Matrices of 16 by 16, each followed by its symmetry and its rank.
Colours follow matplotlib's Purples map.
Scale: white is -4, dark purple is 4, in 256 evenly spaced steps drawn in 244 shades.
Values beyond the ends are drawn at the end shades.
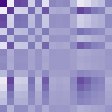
symmetric, rank one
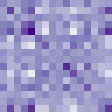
symmetric, rank three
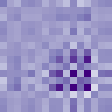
symmetric, rank two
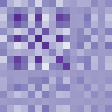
symmetric, rank two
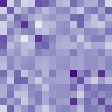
symmetric, rank three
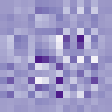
antisymmetric, rank two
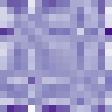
antisymmetric, rank two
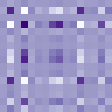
symmetric, rank one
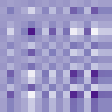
symmetric, rank one
